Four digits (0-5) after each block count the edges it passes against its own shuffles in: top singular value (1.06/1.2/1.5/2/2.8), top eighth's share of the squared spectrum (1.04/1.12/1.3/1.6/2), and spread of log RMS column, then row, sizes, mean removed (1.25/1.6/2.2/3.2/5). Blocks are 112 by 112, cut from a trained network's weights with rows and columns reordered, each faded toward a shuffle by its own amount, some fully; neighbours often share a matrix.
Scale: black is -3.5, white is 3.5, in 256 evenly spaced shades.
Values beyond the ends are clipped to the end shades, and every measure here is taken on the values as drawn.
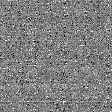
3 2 2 0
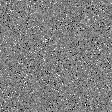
0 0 0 0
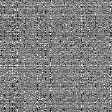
4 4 4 0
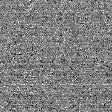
3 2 2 0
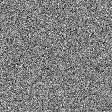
0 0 0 0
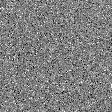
0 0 0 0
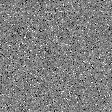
0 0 0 0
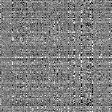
4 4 4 1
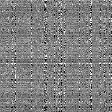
4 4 4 1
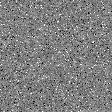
0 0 0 0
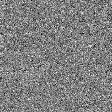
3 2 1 1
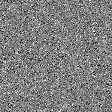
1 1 0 0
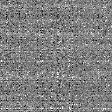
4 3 3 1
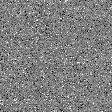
1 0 0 0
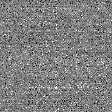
3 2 2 0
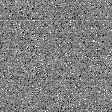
2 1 1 0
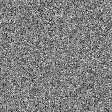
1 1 0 0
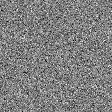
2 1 0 0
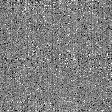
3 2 0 2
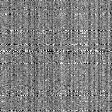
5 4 1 4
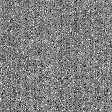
2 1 0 1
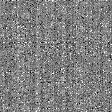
3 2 0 2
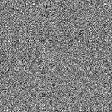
3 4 1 2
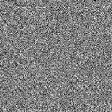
3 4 1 3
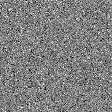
1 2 0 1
